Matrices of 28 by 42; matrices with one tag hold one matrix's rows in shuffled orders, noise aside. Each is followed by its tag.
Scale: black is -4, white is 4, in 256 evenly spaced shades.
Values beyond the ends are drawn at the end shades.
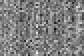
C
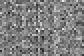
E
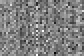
C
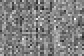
E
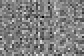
E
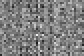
E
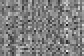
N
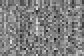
C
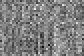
E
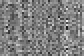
N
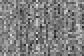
C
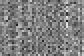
N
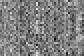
C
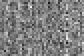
N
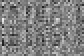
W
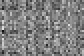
W
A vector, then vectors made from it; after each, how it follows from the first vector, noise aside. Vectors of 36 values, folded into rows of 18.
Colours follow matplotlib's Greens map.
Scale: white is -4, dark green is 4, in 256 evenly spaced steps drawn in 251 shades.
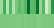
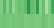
shrunk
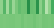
shrunk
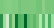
reversed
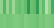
shrunk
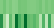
reversed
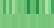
shrunk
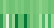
reversed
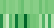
reversed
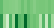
reversed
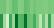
reversed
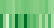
reversed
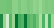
reversed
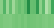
shrunk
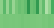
shrunk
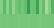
shrunk
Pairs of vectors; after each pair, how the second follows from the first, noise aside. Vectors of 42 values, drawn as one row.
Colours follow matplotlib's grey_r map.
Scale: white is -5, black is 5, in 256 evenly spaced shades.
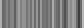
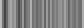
reversed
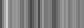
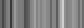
wrapped around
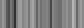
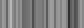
reversed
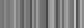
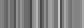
wrapped around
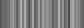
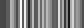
scaled up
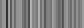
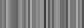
wrapped around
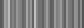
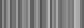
reversed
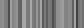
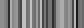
scaled up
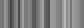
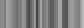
wrapped around
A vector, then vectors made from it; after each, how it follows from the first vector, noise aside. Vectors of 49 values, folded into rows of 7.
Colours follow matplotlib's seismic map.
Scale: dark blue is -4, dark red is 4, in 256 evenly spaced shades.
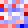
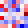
copied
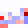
partly zeroed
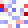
partly zeroed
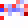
partly zeroed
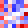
sign-scrambled
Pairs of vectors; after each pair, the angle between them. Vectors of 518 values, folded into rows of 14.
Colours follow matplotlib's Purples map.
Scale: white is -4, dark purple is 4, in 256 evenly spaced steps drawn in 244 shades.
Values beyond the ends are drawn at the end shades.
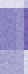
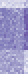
nearly parallel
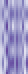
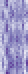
nearly parallel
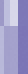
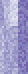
nearly parallel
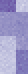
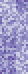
partly opposed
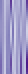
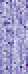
partly aligned
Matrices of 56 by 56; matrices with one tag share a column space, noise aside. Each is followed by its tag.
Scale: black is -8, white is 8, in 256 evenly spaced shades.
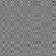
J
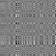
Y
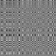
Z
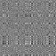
Y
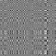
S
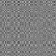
J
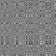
Y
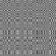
S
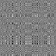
Y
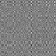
J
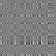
Y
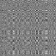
S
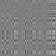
S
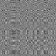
S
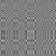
S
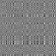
Y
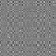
J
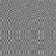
S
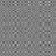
J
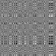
Y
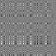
Y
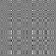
S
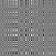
Z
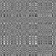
Y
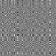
Z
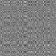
J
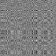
S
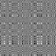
Y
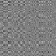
J
